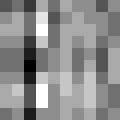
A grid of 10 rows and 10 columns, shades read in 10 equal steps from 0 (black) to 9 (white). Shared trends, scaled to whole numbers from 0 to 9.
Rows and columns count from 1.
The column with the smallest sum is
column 3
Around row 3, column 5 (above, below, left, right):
3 4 9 6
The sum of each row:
43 51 56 49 42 42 53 59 57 46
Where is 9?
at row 3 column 4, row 8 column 4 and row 9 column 4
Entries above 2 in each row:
9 10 10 9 9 9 9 10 10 9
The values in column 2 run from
4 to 7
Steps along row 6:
same down up up up down up down up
